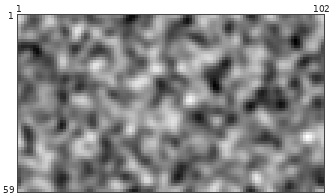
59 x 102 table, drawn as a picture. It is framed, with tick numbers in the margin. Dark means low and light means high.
On average the colour sits 50% of the way up the scale. No seam splits the table. The texture is blotchy. Neither half mirrors the other. No single row or column stands out from its neighbours. No overall slope runs across the table. No regular stripes run through it. The histogram is bell-shaped.
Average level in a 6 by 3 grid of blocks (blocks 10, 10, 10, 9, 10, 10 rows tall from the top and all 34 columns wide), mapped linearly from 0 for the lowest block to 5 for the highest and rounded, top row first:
3 1 1
1 5 2
1 3 0
2 5 1
4 2 5
2 2 2
